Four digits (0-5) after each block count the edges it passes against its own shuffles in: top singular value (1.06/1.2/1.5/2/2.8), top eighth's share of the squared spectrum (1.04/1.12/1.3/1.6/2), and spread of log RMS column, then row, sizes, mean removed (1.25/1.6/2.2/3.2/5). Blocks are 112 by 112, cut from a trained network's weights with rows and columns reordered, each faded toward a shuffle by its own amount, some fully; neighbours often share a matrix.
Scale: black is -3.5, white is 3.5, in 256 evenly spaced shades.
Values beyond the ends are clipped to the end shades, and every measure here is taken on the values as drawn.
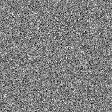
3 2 0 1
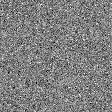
0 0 0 0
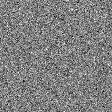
2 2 1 0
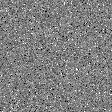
1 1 0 0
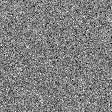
0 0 0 0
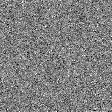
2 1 0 0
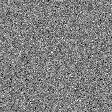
1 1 0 0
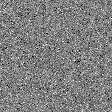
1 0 0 0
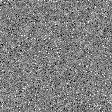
1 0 0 0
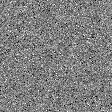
1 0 0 0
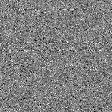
3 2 0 2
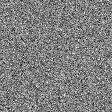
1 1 0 0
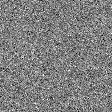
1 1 0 1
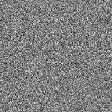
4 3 1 2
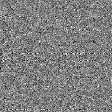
3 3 1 3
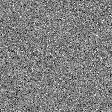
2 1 0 0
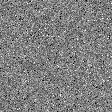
0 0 0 0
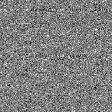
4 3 2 2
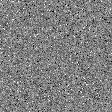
0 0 0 0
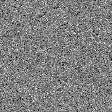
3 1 0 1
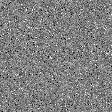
3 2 0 1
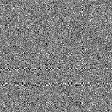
4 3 2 3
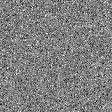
1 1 0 0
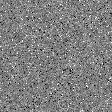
1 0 0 0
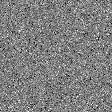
1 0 0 0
